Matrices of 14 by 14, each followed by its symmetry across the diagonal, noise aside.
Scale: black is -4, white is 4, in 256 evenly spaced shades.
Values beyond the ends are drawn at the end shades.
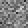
neither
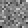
antisymmetric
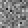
neither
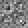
symmetric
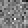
neither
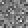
symmetric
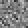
neither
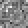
symmetric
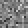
antisymmetric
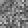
symmetric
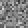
neither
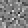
antisymmetric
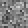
antisymmetric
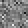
antisymmetric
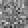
neither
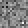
symmetric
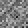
symmetric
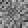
symmetric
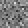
neither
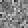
symmetric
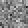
neither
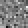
antisymmetric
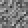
symmetric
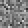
antisymmetric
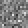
neither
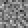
antisymmetric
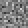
antisymmetric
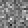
neither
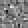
antisymmetric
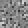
symmetric
